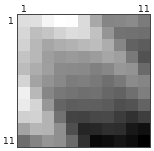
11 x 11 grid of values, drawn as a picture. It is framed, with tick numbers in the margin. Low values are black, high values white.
The ninth with the highest average is the top left. The centre is the calmest part. The bottom right is the ninth with the lowest average. Neither half mirrors the other. There is an overall slope up to the top left. No lone cell stands out from its neighbours. The grain runs diagonally down to the right.
